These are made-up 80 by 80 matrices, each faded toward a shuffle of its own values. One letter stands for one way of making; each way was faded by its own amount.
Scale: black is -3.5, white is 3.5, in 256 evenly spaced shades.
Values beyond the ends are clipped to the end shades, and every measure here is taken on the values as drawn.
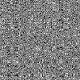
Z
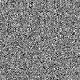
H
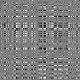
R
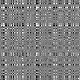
R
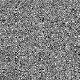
H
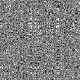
Z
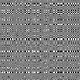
R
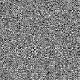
Z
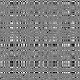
R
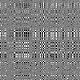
R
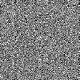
H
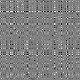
R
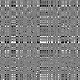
R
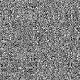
H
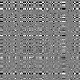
R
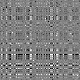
R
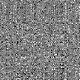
Z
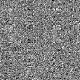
H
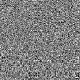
H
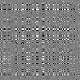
R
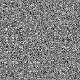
H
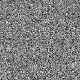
H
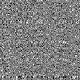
Z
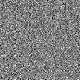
H
